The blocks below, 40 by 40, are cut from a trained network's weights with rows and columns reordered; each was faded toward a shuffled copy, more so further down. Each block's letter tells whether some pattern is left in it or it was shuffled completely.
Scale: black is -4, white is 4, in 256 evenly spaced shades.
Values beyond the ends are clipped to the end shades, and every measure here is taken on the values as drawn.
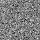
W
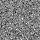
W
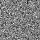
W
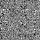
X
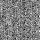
X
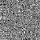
X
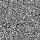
W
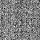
X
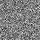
W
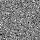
W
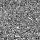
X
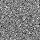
W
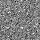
W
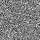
W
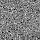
W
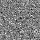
X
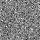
W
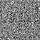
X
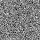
W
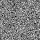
W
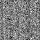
X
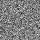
W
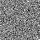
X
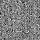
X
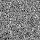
W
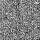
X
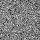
W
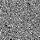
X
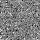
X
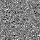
X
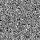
X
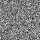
W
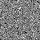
W
